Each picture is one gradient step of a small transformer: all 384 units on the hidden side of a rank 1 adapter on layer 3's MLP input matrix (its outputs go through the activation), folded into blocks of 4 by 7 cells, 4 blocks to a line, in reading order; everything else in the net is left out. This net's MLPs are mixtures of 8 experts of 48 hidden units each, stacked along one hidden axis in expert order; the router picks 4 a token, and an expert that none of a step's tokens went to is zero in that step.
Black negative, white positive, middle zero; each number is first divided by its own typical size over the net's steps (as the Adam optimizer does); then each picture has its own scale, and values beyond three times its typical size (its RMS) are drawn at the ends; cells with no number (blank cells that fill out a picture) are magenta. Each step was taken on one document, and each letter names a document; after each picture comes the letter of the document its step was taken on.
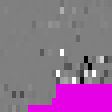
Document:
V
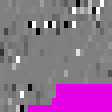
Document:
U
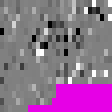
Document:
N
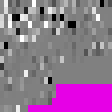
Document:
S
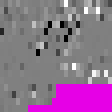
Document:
N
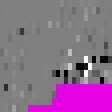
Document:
V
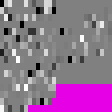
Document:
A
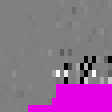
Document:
V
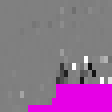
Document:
V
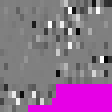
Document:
N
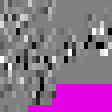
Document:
S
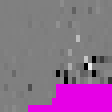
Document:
V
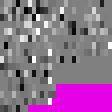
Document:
S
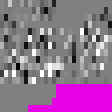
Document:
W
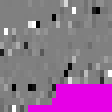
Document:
U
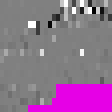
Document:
U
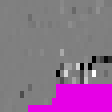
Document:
V
